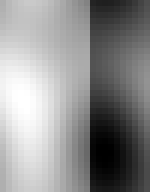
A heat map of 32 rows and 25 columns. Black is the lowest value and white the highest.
Lone odd cells: none. Ninth with the highest average: middle left. Seam: vertical, 60% of the way across, the left part higher. Ninth with the lowest average: bottom right.
